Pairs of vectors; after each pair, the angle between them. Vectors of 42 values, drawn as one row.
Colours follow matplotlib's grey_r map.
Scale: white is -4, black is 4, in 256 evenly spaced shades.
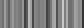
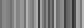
orthogonal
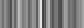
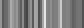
partly opposed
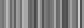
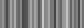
nearly opposite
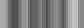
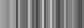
orthogonal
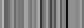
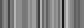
partly opposed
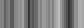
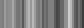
nearly opposite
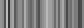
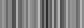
partly opposed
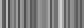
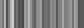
orthogonal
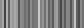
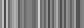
nearly parallel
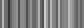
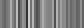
orthogonal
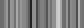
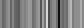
partly opposed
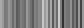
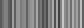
nearly opposite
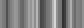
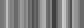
nearly opposite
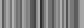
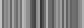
nearly parallel
